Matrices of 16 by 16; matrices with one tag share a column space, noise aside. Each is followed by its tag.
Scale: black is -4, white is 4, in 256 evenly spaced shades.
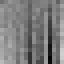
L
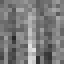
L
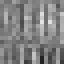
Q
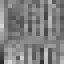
Q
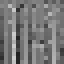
L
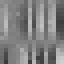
Q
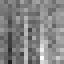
L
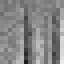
L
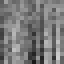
L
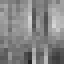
Q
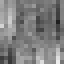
Q
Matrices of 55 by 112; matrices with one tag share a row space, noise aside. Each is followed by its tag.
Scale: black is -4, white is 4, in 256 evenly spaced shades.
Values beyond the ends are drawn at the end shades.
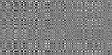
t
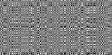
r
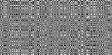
r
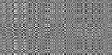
t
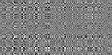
t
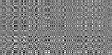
t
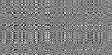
t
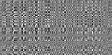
t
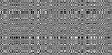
r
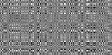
r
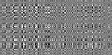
t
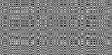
r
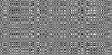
r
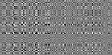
t
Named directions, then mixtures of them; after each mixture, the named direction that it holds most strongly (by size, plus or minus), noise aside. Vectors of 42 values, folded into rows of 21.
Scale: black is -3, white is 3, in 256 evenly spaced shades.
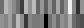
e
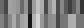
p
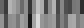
p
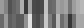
p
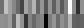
e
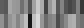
p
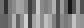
p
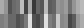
p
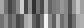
e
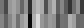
p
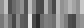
p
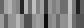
e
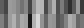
p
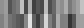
p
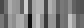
p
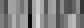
p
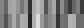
p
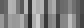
p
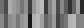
p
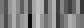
p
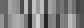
p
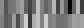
e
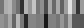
e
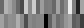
e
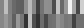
p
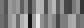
p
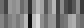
p
